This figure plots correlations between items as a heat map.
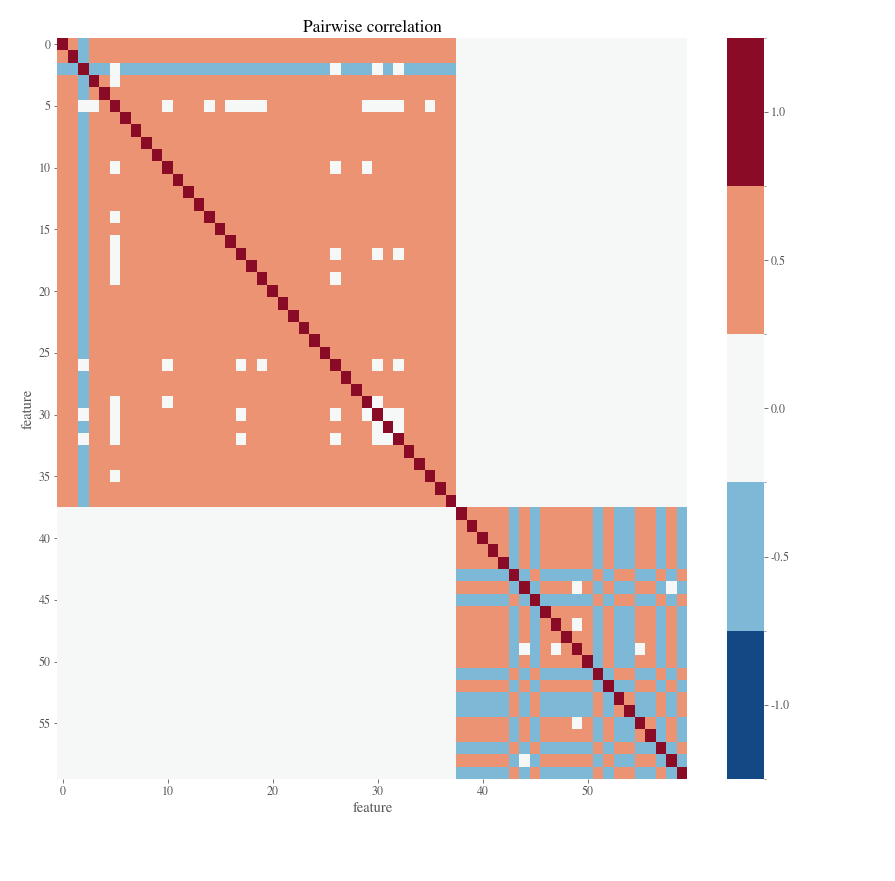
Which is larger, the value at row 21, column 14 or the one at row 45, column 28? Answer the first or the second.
the first
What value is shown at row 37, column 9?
0.5
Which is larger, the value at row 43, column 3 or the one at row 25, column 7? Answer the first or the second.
the second
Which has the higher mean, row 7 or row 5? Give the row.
7
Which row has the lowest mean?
2
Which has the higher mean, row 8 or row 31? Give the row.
8
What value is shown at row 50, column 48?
0.5
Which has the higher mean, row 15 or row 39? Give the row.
15
